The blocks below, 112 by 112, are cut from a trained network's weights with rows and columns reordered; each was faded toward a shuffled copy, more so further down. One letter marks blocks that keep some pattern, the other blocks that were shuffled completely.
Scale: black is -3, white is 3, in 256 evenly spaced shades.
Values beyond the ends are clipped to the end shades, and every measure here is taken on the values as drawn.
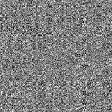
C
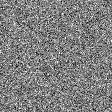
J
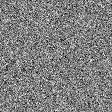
J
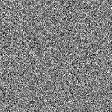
C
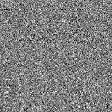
C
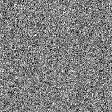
C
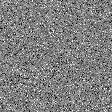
J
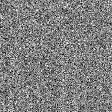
C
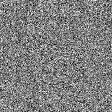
C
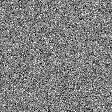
J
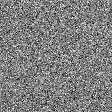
J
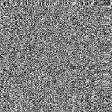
C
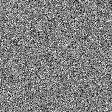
J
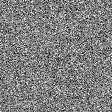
J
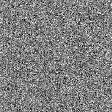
C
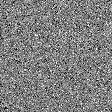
J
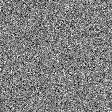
J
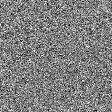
C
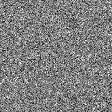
C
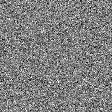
C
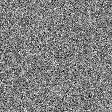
J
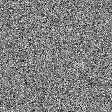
J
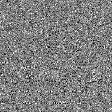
C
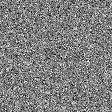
J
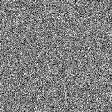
C
